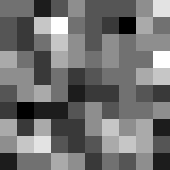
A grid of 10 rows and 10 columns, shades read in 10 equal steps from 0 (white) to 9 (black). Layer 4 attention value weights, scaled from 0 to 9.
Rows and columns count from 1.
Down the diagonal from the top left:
5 7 5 3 7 7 6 4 3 8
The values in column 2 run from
2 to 9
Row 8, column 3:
3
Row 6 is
6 4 3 5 8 7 7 5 6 7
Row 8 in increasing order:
2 3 3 3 4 4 7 7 7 8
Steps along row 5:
same up down up down down same down down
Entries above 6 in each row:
1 3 1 1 2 4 4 4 1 3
